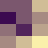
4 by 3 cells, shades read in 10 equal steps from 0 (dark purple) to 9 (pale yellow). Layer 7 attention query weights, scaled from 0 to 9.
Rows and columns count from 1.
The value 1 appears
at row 3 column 2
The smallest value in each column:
0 1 5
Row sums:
13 8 11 21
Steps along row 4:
up up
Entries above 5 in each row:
1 0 1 2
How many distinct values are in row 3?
3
